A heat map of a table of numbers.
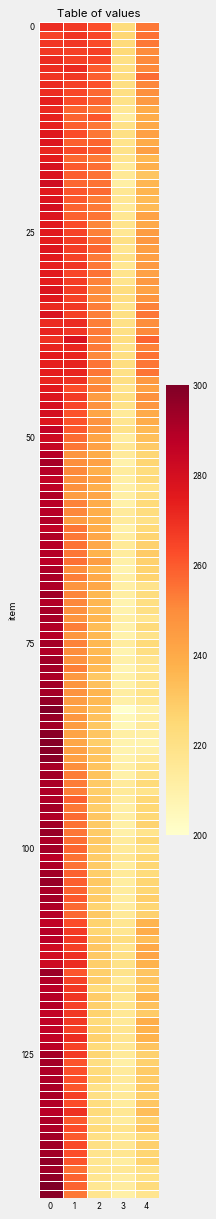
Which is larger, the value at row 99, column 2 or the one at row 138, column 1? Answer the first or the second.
the second
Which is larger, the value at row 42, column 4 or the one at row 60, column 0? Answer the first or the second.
the second
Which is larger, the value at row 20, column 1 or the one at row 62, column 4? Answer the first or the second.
the first
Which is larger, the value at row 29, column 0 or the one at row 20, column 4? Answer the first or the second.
the first
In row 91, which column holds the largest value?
0
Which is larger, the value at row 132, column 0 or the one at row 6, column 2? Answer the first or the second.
the first
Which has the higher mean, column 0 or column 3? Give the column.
0
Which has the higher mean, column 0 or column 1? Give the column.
0
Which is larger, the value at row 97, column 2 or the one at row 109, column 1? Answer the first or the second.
the second
